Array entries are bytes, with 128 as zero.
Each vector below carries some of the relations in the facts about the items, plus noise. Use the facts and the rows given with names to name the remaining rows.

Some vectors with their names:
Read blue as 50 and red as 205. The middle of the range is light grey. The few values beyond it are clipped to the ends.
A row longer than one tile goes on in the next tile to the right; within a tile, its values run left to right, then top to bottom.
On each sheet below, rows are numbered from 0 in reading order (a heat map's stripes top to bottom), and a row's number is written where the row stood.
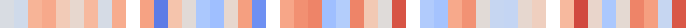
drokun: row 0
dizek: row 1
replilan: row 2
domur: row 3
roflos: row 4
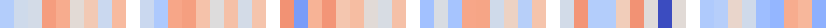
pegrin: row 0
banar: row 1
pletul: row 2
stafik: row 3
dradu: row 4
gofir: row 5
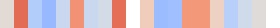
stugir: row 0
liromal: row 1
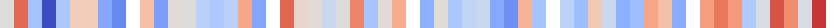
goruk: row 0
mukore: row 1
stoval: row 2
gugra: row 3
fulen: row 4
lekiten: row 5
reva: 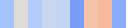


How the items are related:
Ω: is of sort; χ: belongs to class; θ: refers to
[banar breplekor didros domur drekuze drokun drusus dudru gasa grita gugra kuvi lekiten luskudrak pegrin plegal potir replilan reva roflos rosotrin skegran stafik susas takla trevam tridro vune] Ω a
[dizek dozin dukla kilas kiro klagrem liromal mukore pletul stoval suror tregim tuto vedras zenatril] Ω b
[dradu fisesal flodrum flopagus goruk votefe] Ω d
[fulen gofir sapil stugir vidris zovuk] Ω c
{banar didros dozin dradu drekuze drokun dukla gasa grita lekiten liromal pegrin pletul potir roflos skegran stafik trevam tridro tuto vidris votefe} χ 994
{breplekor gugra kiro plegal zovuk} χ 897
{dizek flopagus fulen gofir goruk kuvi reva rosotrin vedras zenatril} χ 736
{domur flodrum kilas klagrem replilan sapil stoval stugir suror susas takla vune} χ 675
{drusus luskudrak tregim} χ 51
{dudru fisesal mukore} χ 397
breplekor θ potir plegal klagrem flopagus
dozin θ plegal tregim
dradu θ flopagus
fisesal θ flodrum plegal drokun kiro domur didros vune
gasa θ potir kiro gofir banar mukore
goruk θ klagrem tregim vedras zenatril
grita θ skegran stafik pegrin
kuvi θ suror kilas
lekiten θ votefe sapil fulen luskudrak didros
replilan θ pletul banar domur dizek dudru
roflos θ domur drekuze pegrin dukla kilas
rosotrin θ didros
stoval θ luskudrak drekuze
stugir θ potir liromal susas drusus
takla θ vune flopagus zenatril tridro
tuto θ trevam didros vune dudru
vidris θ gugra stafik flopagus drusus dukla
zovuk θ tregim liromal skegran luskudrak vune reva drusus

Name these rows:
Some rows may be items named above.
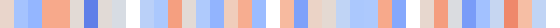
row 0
klagrem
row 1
dudru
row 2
mukore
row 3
kuvi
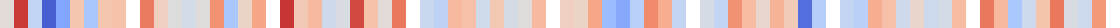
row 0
zovuk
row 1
stoval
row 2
tuto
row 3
sapil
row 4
rosotrin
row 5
votefe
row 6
sapil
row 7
dozin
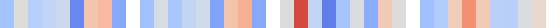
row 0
reva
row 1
reva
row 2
breplekor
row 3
vune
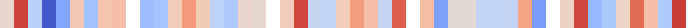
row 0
zovuk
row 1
vune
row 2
grita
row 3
mukore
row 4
vidris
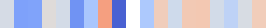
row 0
tregim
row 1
susas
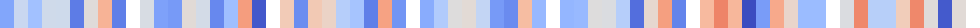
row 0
drusus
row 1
tregim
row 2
kiro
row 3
plegal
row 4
luskudrak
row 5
fisesal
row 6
dradu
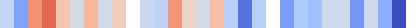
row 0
didros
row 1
flodrum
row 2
flopagus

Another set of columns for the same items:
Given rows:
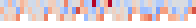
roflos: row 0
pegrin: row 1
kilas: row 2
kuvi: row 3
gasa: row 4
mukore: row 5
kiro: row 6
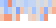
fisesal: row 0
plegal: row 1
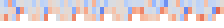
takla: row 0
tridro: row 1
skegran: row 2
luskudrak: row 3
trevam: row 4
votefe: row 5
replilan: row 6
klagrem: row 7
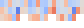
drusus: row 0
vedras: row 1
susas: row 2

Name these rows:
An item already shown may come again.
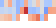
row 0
dizek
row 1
mukore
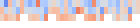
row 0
dradu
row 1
flopagus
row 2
tuto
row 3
fisesal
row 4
breplekor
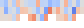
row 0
zovuk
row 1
flodrum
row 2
luskudrak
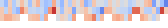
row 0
dozin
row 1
dizek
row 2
breplekor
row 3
tregim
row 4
pletul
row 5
sapil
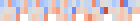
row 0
reva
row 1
reva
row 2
luskudrak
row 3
stoval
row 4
rosotrin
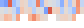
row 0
goruk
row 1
stoval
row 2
vidris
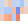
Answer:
dudru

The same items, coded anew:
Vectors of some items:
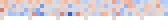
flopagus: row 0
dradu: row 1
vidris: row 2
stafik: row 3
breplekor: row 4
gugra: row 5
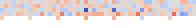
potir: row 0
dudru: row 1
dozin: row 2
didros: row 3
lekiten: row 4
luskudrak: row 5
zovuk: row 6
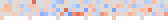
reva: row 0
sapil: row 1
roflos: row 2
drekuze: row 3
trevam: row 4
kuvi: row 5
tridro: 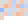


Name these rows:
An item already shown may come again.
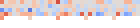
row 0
tuto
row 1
votefe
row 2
rosotrin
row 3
zovuk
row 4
zovuk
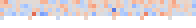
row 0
flodrum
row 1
zovuk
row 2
drusus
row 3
mukore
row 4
votefe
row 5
dozin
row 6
klagrem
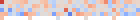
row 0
fisesal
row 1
kiro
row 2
stoval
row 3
tregim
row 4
goruk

